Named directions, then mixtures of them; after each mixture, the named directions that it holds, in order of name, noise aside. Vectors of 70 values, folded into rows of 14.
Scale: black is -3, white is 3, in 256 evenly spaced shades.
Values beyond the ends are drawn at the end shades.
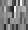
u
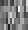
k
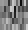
k, u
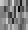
k, u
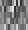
u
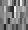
u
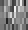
k, u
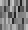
k, u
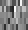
u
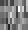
k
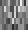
k, u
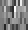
u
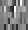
u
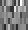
u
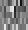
u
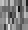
k
